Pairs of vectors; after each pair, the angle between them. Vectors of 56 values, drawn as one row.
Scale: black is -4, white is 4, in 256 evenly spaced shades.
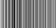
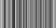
partly aligned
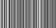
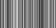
partly opposed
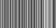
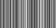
orthogonal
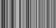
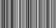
nearly parallel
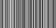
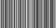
orthogonal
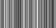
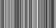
nearly parallel
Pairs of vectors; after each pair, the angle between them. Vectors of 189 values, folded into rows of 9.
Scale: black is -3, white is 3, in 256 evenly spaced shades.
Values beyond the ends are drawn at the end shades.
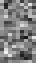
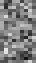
nearly parallel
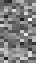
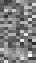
nearly parallel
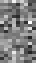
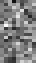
partly opposed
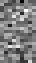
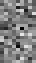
partly opposed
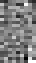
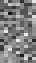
partly opposed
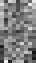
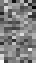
partly opposed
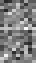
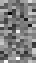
partly opposed
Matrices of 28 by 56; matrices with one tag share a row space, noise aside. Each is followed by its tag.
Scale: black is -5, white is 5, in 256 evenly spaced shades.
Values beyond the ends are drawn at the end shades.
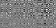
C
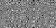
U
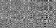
C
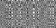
U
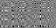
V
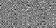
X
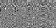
X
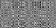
V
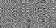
X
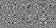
X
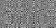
U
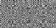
X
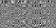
V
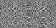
X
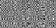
X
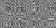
U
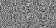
X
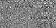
C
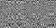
U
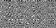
U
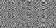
X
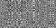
U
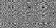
X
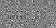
U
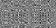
V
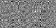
V
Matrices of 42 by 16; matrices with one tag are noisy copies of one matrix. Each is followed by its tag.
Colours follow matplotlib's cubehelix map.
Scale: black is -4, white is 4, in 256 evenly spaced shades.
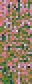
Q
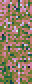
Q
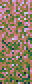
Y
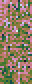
Q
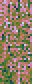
Q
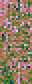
Q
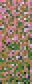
Y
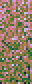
Y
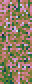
Q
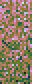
Y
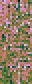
Q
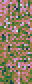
Q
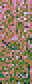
Y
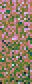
Y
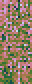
Q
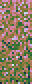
Y
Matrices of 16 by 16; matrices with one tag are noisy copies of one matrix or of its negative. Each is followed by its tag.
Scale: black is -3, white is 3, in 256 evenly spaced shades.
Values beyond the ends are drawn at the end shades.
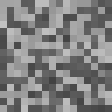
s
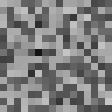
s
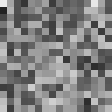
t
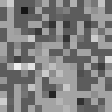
t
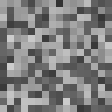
s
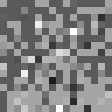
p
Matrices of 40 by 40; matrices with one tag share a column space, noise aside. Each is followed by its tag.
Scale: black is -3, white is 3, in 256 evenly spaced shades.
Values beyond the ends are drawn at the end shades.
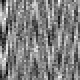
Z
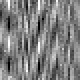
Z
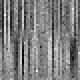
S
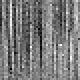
S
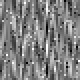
Z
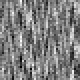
Z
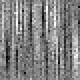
S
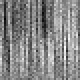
S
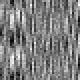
Z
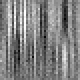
S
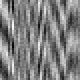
Z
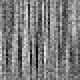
S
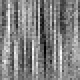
S
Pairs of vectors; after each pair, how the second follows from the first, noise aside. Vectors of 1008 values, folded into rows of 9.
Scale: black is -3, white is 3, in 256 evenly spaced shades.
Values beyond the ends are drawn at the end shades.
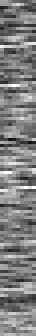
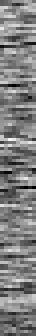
negated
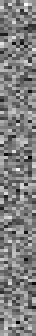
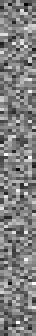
negated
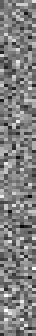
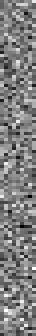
copied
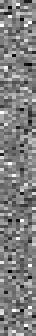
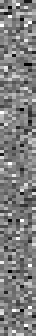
copied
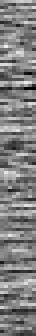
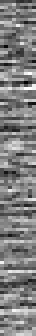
negated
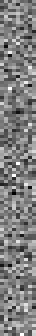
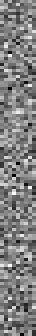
negated
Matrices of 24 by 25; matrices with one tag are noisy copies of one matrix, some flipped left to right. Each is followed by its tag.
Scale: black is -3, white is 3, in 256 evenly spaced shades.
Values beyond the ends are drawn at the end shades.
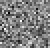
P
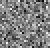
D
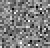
P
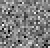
P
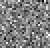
D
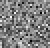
P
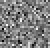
P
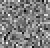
D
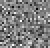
P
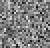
P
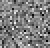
P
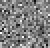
P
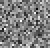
P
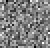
D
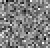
D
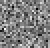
P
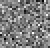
D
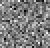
D
